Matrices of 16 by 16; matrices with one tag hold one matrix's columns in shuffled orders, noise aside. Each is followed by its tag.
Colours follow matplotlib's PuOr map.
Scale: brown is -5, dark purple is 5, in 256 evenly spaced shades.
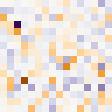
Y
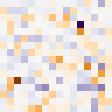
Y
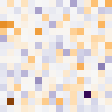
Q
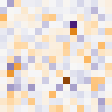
Y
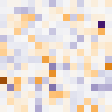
Y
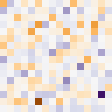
Q
